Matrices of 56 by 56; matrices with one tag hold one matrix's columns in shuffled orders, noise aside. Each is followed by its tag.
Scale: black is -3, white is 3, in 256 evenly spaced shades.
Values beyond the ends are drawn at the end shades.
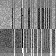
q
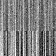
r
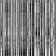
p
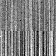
r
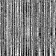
p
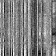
p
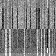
q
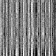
p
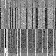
q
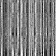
p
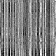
p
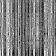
p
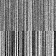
r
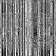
p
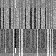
q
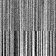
r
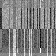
q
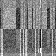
q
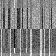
q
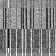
q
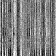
p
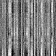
p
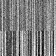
r
